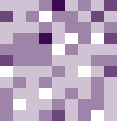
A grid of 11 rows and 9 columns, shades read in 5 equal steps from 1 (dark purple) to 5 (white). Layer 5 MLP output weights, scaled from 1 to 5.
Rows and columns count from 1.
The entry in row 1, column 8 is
4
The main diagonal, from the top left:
4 4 4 1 5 4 5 3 4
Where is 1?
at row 1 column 5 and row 4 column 4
